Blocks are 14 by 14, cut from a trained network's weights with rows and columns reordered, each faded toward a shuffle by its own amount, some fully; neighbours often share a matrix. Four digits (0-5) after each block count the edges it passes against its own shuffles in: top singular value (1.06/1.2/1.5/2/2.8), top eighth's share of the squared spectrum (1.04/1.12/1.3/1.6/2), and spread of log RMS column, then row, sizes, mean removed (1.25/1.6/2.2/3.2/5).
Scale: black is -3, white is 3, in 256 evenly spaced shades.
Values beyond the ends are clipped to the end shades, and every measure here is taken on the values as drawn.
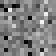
0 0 0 0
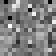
0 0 2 0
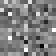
1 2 0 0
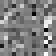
1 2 2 0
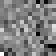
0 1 0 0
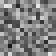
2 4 0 0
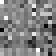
1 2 1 0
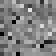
0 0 0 0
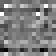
2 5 2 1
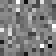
1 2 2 0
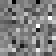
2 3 1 0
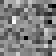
1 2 1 0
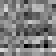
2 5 2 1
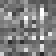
2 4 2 0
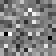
0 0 0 0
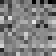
2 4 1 0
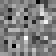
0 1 1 0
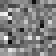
0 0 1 0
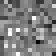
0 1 0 0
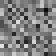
2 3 0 1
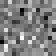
0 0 0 0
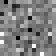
0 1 0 0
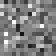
0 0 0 0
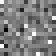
0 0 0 0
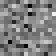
1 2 0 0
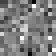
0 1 1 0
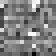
2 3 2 0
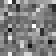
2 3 0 0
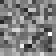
0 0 1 0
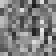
2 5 2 1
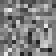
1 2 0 0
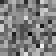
1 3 0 0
